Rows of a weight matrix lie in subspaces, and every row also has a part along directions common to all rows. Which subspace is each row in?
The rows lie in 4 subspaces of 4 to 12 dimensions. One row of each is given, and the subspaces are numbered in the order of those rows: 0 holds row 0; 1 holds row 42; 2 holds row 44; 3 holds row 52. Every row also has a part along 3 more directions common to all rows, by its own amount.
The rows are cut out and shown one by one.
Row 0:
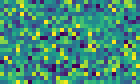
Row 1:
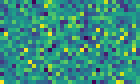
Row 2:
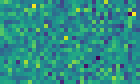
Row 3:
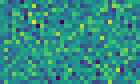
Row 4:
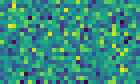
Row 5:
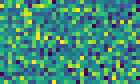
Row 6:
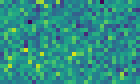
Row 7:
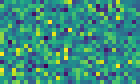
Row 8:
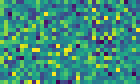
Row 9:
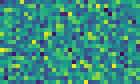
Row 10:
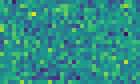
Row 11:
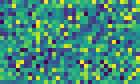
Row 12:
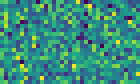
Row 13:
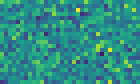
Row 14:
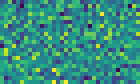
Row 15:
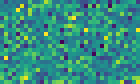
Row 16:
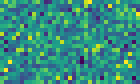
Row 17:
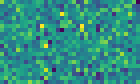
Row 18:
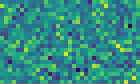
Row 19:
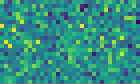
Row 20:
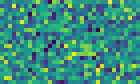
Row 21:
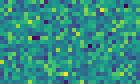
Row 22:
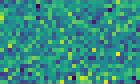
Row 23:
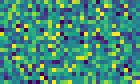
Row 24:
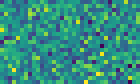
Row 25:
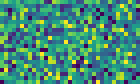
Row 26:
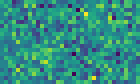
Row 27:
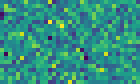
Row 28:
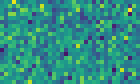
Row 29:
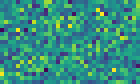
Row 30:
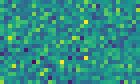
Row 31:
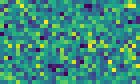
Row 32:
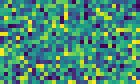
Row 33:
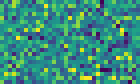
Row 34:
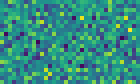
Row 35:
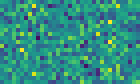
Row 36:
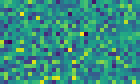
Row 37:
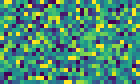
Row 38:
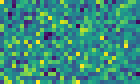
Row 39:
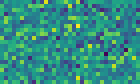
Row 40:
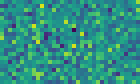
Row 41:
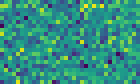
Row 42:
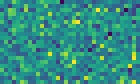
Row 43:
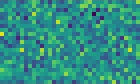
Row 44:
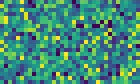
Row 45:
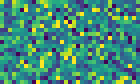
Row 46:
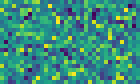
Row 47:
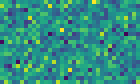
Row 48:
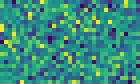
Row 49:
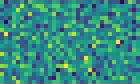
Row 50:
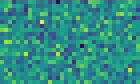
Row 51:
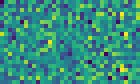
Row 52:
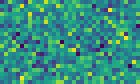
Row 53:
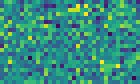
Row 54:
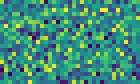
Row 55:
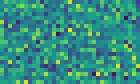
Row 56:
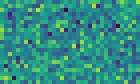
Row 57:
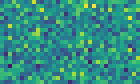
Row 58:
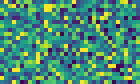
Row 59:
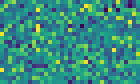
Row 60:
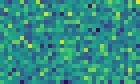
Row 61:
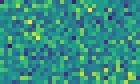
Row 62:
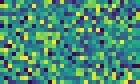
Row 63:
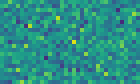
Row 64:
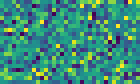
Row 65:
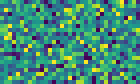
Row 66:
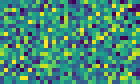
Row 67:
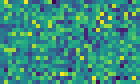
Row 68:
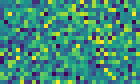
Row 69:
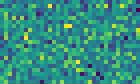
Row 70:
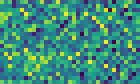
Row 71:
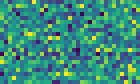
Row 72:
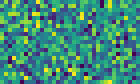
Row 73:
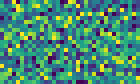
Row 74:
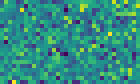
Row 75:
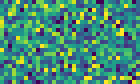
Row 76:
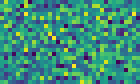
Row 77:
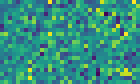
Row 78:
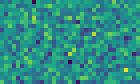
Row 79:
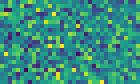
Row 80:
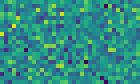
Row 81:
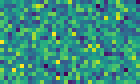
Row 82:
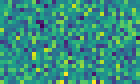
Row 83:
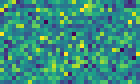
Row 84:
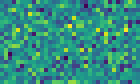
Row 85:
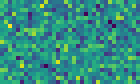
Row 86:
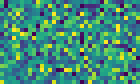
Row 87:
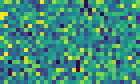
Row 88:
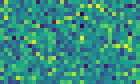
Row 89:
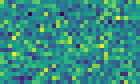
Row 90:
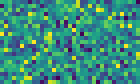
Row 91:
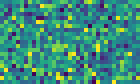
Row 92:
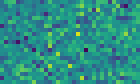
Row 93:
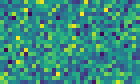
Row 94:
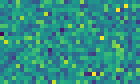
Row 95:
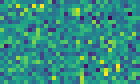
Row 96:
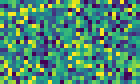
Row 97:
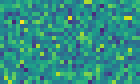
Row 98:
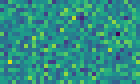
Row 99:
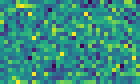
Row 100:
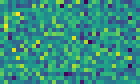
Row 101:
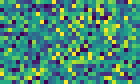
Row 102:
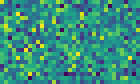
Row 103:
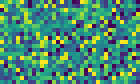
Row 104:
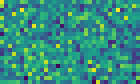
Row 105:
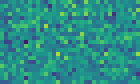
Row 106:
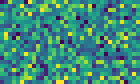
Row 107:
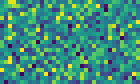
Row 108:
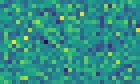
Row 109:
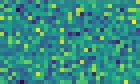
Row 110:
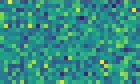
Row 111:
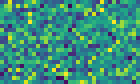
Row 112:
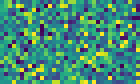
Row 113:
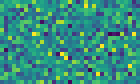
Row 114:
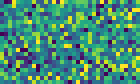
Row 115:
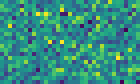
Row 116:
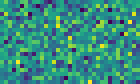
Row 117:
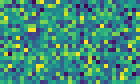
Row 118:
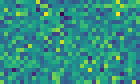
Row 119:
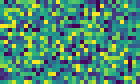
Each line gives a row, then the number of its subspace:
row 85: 0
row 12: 0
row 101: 1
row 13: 3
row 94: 2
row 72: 1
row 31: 0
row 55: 0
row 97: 0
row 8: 0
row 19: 2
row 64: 1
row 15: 3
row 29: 1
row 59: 0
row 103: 2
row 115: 3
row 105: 0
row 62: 2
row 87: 3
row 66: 2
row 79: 3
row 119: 1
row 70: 2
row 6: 2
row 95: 2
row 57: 2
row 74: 1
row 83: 0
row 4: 1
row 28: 2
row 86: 3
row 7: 0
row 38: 1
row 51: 1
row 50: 1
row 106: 3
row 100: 0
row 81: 0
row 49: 3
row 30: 3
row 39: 0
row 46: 3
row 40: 1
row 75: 1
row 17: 3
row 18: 3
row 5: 2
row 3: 2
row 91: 3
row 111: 0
